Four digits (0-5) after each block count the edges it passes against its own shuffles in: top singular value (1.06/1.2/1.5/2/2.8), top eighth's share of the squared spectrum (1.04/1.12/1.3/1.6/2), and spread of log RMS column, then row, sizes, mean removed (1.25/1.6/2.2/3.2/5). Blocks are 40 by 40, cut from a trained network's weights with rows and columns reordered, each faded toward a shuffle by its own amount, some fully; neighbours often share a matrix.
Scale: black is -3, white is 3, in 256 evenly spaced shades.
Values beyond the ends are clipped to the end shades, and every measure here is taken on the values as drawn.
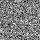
0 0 0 0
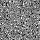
1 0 0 0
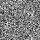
1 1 0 0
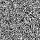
1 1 0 0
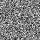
0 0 0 0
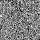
0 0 0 0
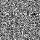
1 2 0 1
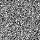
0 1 0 0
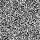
0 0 0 0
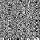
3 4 1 2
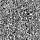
2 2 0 0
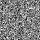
1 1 0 0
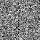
1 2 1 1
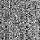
2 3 2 1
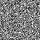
1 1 0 0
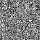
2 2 1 1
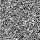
0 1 0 0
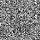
2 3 1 1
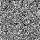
2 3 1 0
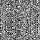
2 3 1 1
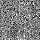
2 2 0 1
